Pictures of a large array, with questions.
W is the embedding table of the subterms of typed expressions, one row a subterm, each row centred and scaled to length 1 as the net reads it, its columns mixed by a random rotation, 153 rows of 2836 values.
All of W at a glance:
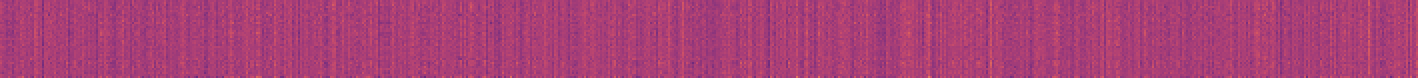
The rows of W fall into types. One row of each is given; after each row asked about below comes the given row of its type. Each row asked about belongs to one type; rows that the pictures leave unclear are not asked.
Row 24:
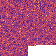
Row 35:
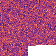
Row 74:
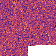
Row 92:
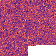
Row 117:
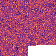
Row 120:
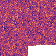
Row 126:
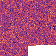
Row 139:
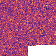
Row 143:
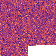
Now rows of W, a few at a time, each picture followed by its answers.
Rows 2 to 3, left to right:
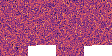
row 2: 117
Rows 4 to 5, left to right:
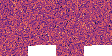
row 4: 74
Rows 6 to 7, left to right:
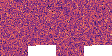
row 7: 139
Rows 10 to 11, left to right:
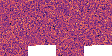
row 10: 126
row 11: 139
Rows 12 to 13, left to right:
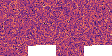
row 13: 139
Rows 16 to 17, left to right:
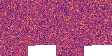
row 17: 139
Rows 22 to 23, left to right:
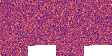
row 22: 143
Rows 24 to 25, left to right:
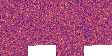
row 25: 120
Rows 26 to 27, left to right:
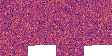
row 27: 35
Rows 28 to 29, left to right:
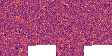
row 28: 117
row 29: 117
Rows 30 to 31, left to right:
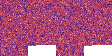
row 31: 117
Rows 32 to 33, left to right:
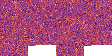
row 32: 74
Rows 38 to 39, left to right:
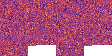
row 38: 24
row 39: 35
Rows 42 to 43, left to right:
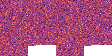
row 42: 24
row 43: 74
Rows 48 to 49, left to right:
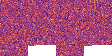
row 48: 143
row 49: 24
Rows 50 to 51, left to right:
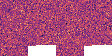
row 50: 139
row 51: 126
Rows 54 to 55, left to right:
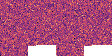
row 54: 117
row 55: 143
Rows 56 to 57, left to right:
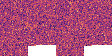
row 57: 74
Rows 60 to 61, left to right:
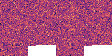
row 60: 35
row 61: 120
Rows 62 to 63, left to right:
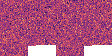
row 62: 126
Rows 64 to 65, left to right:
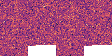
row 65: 120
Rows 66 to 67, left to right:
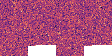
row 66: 74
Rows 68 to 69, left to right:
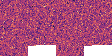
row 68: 120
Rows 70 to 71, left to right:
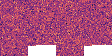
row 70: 120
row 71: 126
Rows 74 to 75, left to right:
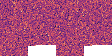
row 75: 24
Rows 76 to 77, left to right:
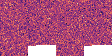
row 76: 120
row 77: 126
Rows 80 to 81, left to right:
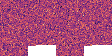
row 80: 35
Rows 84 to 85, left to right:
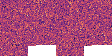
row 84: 24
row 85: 74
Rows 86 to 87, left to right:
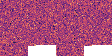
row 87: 143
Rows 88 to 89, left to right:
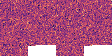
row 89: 143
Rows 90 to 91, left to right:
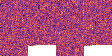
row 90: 143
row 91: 117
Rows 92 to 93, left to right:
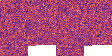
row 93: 139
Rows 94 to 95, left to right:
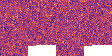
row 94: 120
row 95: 126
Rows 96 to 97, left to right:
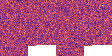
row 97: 139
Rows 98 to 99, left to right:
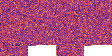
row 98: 35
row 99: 143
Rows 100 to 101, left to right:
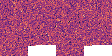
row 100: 74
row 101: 24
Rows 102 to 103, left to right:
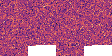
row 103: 35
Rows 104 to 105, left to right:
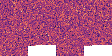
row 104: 74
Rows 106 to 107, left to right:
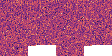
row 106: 117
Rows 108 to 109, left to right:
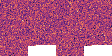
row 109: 74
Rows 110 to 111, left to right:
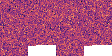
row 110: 35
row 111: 120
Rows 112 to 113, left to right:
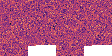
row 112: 126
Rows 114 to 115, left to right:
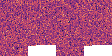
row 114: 117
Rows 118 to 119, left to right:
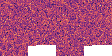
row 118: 117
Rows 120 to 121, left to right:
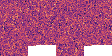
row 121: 35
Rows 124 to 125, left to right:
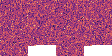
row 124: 143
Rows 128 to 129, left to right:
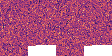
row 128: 35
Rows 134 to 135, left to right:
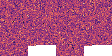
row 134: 24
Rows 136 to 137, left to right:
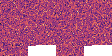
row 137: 74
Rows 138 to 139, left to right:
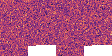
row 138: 126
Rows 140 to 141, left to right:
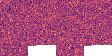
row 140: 35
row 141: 117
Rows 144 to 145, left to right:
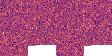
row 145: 143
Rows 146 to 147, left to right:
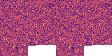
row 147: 117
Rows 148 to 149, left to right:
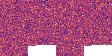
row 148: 92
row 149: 143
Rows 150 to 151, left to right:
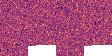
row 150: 35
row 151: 139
